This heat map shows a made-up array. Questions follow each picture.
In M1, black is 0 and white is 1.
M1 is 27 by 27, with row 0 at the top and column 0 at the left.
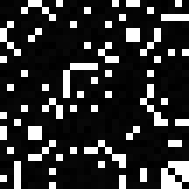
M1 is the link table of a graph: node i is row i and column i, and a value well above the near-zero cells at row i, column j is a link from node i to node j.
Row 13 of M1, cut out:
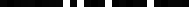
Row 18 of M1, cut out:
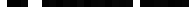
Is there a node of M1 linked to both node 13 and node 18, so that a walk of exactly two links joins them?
no
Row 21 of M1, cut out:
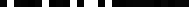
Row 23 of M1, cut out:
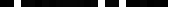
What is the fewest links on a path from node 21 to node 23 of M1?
5
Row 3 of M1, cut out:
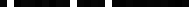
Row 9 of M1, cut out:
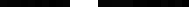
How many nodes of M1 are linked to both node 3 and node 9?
1
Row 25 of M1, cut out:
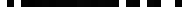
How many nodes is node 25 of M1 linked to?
7
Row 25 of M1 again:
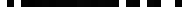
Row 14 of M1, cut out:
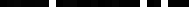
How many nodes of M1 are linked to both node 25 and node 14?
2
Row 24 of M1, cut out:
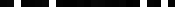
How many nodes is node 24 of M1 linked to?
6
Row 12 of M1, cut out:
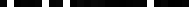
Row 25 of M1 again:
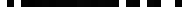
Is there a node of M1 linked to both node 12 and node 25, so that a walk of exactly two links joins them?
no
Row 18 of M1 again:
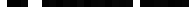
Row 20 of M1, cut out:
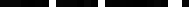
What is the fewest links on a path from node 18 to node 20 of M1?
3
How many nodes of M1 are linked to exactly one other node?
0
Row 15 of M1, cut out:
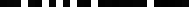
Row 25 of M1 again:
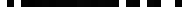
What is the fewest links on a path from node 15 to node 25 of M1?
3
